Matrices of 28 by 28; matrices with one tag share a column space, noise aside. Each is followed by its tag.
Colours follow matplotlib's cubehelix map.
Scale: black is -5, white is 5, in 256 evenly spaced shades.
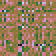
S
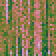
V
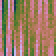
V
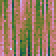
V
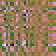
S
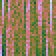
V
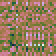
S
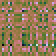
S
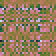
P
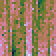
V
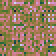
S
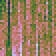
V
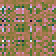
P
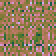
S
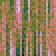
V
